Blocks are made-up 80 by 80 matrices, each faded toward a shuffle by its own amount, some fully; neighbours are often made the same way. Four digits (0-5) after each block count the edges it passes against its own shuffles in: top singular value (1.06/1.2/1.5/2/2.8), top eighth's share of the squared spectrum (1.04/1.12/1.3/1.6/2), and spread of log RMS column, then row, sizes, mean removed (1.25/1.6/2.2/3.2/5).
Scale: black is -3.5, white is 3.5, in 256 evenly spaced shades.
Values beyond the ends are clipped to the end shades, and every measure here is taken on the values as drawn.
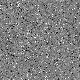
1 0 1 0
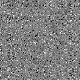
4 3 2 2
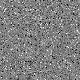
3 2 0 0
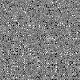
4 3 1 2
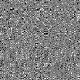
4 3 2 2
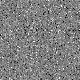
3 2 0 0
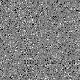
3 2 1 1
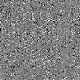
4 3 1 2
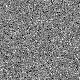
0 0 0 0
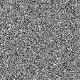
0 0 2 0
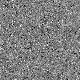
0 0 0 0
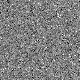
0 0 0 0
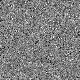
0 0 0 0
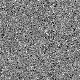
0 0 1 0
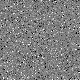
1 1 0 0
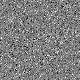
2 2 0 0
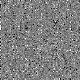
3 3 2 0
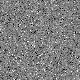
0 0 0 0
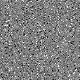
3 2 2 0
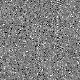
3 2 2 0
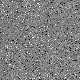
1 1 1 0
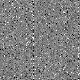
3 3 2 0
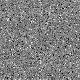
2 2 0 0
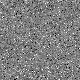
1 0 0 0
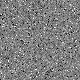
0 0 0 0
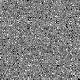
3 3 1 1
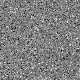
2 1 0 0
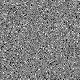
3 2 0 0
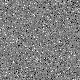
1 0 0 0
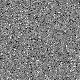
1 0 0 0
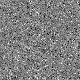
3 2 0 0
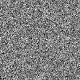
2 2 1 0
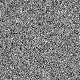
1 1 0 0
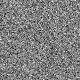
1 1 0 0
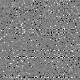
4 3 1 2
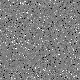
2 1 0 0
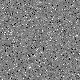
1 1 0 0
